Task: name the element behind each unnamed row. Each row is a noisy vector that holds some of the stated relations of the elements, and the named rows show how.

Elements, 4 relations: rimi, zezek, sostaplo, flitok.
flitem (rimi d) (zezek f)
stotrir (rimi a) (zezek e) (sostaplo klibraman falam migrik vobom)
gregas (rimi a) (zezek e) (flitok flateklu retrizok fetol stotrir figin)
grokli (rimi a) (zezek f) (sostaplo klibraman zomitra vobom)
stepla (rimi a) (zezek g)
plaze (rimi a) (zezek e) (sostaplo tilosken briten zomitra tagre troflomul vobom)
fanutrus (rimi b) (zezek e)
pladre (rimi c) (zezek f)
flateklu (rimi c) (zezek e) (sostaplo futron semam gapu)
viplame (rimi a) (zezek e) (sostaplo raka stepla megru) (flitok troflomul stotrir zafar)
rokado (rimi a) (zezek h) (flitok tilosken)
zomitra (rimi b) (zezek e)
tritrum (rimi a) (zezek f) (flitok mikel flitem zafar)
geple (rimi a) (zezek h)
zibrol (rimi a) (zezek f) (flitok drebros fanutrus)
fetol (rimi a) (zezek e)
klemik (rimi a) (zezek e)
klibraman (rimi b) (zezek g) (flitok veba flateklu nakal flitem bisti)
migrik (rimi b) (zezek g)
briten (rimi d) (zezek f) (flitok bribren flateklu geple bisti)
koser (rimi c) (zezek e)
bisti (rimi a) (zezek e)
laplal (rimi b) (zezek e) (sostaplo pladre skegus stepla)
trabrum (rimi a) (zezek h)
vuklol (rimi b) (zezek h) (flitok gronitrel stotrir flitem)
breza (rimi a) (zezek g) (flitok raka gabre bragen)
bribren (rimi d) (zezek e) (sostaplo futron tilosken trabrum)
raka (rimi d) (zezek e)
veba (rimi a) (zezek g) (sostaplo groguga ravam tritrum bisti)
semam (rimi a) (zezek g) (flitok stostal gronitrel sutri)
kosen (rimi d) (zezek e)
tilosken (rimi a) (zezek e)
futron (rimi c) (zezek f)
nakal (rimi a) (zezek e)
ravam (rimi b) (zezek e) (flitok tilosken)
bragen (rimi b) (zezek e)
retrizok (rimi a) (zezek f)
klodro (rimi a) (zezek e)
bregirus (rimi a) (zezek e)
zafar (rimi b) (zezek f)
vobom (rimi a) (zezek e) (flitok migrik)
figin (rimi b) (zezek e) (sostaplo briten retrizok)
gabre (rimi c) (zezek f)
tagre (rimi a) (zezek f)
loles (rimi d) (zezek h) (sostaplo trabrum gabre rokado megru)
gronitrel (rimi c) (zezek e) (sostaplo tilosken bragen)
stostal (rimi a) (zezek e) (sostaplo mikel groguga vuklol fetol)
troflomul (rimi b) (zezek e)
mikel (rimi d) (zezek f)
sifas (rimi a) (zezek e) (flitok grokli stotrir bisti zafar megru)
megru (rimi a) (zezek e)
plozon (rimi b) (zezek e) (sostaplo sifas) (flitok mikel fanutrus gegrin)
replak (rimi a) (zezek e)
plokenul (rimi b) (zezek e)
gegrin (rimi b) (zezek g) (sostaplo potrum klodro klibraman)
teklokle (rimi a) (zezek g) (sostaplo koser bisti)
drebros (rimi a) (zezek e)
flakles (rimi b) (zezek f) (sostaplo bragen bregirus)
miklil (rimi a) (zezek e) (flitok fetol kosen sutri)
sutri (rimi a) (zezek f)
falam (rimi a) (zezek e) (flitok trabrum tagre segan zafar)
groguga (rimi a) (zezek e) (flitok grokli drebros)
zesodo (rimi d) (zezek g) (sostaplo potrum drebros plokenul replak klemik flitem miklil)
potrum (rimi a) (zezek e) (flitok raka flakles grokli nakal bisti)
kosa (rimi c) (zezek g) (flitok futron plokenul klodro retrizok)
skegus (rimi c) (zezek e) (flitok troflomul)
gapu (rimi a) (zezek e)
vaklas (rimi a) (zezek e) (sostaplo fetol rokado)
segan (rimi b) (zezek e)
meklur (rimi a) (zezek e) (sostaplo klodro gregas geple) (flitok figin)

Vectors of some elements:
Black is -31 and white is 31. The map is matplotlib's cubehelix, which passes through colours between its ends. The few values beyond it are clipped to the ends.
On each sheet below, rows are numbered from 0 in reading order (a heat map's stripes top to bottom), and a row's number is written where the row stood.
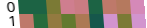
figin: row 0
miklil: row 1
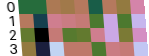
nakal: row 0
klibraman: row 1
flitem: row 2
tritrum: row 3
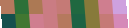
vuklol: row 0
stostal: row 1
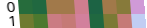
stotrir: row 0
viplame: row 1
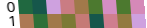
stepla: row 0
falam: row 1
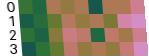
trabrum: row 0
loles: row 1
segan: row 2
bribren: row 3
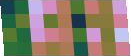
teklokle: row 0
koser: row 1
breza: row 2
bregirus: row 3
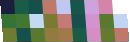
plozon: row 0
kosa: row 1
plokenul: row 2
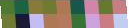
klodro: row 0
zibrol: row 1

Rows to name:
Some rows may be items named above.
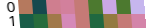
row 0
klibraman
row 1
laplal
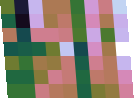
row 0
zibrol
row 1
grokli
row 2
klibraman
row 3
sifas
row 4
meklur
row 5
figin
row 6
bisti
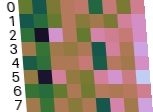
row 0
troflomul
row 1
loles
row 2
mikel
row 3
vobom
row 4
plaze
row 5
briten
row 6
raka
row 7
vobom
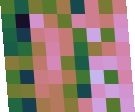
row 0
geple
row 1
mikel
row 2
gegrin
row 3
laplal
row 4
ravam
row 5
migrik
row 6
rokado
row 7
zesodo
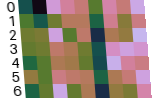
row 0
flakles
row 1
zomitra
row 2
skegus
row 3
rokado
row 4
tilosken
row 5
groguga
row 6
koser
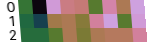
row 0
zafar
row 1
zesodo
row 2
kosen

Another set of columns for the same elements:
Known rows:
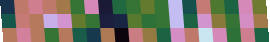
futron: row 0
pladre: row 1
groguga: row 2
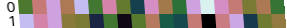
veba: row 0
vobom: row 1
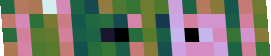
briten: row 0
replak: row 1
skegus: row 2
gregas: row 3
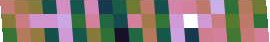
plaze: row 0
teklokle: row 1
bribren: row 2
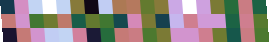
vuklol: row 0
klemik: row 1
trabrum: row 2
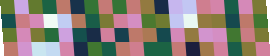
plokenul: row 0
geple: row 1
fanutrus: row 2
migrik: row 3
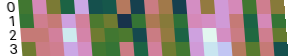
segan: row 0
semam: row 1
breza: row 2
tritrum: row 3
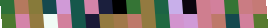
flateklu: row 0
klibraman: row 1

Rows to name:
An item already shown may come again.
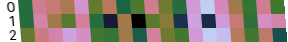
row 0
sutri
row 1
raka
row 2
tritrum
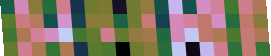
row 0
kosen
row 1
figin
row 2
flakles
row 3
koser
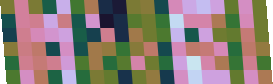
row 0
viplame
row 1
kosa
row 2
mikel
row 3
figin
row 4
sutri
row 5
laplal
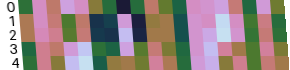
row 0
stepla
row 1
ravam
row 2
ravam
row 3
zafar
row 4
gegrin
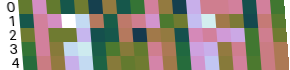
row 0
klodro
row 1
geple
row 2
plozon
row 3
gegrin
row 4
gegrin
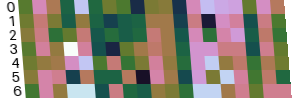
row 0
laplal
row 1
tilosken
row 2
falam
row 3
klibraman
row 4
grokli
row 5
bisti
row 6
zesodo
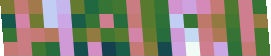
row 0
zibrol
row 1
flitem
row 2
sutri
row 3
meklur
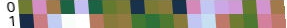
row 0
laplal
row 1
loles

